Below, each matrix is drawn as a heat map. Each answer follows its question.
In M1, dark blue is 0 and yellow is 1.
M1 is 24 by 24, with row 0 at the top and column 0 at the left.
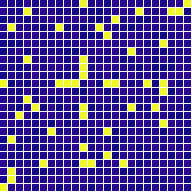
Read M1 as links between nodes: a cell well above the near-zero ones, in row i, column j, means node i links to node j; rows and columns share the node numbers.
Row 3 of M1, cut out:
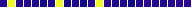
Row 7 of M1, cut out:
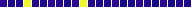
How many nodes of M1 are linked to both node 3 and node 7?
0
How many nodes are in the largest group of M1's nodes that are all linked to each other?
2
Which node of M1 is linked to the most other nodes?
node 10
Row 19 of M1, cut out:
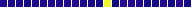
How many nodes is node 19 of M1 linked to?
1
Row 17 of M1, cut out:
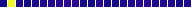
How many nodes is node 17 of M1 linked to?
1
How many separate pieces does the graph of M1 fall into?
1
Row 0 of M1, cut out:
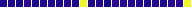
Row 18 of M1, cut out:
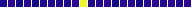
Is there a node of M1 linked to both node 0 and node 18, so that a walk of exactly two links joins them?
yes
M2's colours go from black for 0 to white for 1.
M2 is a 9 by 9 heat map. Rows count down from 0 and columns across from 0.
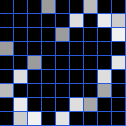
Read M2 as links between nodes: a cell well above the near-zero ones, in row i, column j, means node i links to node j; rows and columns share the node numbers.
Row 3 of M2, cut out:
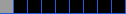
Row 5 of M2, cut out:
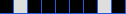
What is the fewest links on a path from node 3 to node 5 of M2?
4
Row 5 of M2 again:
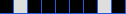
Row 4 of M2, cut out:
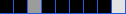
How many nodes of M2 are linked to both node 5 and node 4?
0
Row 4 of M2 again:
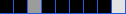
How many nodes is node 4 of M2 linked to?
2
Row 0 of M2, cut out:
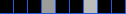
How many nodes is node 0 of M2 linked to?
2
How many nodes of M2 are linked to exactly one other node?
1
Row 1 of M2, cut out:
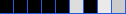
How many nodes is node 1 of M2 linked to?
3
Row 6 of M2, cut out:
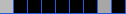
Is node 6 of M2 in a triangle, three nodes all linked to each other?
no
